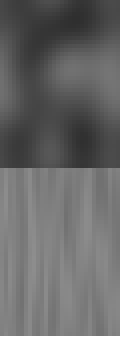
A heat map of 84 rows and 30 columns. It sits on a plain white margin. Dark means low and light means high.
The table splits into 2 rows of 1 panel. Panel 1,1: low, smooth. Panel 2,1: middling, streaked downward, faint in contrast.
